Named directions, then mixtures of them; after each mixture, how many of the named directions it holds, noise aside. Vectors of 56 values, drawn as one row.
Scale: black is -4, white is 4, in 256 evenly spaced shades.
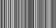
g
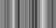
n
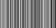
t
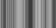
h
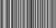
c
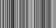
two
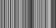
three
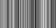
three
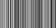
three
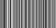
three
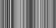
three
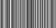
one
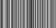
one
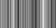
two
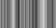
one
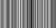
three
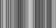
one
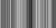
two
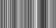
two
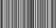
two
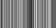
three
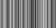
three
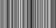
three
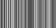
one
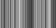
three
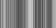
one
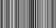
three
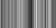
three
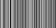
two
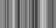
one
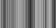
one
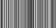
two
